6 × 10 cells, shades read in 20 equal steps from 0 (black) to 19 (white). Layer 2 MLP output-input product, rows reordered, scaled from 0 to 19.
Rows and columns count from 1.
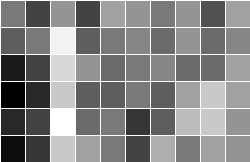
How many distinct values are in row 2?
6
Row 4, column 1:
0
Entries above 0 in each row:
10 10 10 9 10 10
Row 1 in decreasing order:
12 12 11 11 11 9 9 6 5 5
